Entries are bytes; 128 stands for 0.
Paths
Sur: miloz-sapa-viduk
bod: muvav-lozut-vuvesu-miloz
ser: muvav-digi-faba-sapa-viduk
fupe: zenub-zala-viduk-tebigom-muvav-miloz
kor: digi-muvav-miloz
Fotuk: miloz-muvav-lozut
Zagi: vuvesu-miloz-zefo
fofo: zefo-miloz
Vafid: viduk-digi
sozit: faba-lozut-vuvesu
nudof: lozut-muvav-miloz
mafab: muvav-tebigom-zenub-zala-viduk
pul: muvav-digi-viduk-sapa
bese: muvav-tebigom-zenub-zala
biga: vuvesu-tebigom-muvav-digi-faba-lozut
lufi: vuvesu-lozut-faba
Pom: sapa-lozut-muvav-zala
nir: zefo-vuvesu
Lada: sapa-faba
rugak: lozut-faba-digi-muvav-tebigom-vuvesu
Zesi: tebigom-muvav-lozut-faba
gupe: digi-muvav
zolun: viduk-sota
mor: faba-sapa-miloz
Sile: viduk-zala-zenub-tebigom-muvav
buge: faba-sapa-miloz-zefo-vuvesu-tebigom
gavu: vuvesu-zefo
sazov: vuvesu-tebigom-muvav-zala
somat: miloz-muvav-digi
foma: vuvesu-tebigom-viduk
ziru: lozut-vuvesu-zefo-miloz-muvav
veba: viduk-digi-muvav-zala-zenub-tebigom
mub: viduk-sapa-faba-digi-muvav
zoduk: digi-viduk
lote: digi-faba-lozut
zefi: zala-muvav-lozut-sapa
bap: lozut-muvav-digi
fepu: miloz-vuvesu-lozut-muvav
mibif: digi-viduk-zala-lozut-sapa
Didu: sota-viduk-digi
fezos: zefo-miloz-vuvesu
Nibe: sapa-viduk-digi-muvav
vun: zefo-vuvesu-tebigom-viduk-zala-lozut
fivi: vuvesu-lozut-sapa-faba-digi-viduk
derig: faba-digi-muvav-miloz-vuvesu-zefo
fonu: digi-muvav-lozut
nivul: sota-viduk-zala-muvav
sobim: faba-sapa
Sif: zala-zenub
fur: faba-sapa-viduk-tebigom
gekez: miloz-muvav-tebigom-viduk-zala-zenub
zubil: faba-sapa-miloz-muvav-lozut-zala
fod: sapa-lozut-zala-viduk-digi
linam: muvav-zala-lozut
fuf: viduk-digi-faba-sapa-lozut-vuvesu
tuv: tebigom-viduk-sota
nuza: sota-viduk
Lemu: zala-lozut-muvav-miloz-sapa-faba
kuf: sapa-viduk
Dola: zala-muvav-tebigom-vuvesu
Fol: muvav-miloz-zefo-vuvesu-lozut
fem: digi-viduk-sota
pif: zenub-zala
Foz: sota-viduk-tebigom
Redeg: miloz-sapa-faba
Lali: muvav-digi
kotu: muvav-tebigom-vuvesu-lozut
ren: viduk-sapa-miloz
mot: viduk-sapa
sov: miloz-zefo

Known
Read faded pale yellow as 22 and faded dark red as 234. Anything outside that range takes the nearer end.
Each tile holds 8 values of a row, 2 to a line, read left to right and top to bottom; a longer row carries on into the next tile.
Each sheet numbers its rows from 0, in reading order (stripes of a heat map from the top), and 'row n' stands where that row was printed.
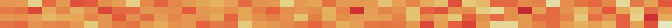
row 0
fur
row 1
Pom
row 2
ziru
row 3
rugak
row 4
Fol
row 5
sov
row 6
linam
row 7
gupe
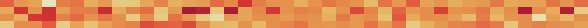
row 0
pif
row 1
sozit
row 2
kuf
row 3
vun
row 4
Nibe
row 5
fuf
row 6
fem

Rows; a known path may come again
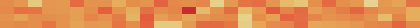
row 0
veba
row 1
mub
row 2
Fotuk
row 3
bese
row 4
rugak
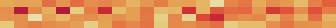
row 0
fem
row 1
fonu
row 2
Sif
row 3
zefi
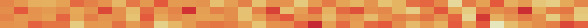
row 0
ziru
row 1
Nibe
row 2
Fol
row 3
lufi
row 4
Zagi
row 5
gupe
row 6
sozit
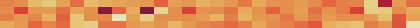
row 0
fepu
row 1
zolun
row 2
fuf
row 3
Lemu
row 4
Lali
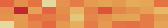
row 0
linam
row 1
derig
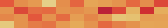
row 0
Pom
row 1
Sur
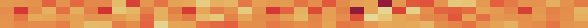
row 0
fivi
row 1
bap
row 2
fezos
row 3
ser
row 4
zoduk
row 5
sazov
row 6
vun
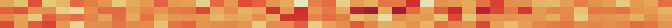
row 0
sov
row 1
Sile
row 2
fur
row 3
pif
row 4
mot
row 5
sobim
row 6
kotu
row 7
buge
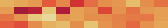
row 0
kuf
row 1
zubil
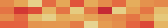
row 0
foma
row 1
lote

